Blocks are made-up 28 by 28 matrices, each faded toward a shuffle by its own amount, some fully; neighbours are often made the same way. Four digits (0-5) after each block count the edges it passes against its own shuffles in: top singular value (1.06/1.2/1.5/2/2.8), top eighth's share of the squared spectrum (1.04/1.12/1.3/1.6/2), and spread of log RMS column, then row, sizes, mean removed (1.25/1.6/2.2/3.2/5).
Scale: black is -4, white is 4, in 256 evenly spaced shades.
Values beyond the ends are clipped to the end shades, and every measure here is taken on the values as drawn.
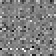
3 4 0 2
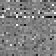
3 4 0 2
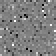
0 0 0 0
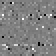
1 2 0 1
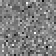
1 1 0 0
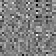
3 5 2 2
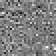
2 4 1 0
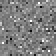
0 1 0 0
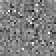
3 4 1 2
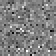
2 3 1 0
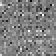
3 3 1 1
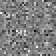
3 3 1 1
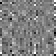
4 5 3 2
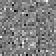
2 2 0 0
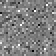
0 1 0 0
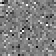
0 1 0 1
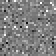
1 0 0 0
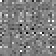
3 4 1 2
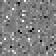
0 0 0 0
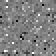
0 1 0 0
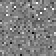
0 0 0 0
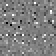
1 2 1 1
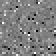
1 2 0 1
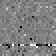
3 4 0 1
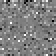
2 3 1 1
